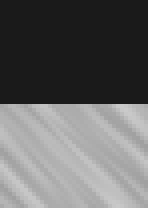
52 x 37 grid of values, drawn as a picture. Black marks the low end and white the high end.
It is made of 2 by 1 panels. Panel 1,1: very low, flat. Panel 2,1: high, slanting down to the right, faint in contrast.
